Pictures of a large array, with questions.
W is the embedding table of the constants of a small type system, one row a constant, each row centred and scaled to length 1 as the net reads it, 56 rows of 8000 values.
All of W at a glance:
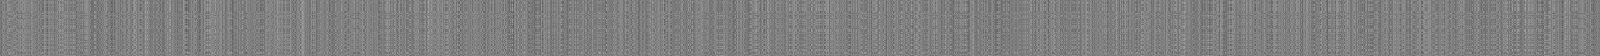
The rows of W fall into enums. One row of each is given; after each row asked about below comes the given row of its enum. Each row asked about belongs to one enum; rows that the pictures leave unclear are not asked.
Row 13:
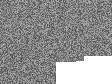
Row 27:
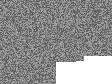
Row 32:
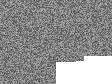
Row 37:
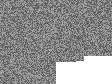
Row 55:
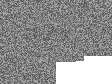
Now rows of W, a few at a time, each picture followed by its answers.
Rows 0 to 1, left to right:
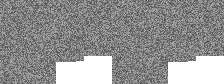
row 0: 37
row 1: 32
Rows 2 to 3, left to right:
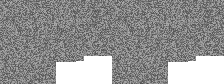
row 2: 27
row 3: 27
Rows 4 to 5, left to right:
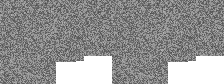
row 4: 37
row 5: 37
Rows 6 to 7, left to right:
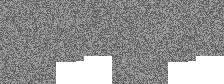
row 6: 27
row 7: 37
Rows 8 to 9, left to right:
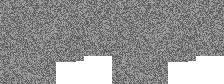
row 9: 37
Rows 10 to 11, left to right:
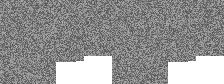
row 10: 37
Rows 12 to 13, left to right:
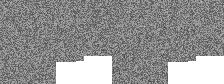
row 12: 27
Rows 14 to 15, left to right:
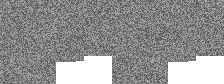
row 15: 55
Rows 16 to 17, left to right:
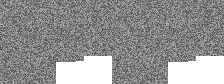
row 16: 32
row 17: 27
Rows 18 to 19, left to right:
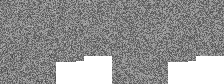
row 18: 13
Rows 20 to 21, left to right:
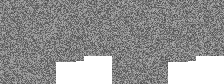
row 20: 37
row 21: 32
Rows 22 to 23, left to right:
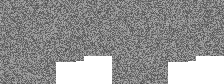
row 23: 27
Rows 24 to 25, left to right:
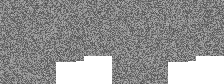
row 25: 27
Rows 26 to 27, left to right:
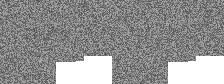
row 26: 55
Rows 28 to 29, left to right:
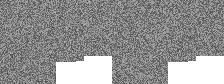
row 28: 13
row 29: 37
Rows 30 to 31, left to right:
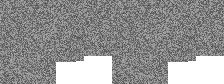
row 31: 37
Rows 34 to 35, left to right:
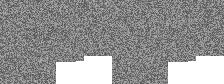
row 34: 55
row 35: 27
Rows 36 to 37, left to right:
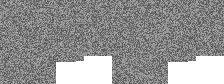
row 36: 32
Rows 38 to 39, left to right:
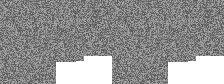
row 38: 27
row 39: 27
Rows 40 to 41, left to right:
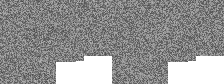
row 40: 55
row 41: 37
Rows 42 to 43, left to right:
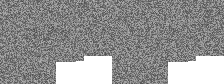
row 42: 55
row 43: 27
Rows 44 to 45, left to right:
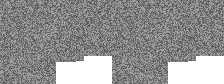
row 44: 37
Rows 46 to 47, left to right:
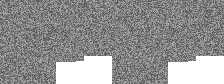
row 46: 55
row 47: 27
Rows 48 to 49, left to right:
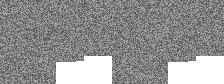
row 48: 55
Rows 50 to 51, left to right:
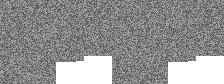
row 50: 37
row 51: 27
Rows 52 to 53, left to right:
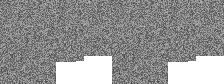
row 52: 13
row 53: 13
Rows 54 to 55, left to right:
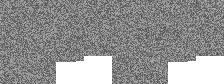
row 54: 37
